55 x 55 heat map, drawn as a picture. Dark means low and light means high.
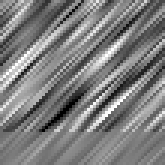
The histogram is bell-shaped. A horizontal seam about 80% of the way down splits the table, and the bottom part is calmer. No row or column stands out. Streaks slant up to the right. The ninth with the highest average is the middle left. Neither half mirrors the other.
